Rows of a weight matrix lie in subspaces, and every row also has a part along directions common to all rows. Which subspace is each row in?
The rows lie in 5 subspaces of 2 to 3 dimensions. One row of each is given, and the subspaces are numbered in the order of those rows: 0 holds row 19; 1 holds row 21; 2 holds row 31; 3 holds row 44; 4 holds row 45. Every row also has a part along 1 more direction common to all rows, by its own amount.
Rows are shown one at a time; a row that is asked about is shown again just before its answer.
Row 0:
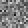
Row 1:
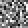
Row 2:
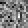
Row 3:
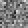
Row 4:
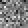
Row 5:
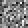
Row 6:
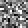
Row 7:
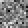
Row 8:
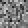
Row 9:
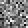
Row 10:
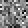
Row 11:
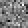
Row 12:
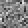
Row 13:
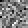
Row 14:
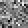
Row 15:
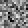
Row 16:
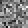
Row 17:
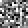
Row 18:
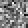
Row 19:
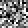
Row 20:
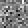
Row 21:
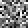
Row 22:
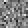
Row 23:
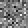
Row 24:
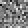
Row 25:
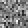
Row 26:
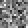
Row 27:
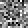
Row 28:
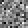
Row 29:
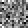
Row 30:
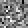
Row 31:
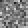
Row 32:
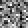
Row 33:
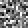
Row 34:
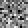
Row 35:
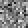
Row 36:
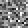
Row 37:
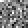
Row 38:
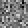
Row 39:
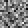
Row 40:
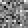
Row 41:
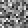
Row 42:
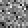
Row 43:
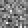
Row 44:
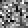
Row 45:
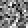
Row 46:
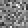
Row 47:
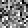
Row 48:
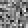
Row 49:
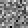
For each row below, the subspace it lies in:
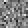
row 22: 2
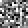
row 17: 3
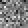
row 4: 1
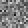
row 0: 3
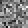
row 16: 2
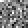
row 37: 2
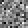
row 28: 2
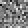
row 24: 1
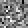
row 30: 3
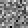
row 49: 0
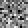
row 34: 4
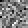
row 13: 2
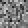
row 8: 1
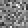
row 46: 0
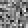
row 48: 4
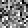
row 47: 3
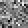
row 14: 0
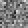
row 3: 1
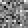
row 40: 1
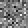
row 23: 0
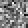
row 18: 4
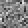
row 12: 3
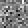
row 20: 3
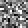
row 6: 4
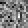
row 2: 1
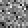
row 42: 0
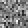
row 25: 2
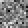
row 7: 2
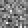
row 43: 4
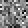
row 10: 1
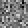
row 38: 3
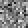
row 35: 4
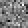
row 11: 0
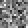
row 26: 4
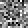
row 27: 0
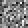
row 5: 3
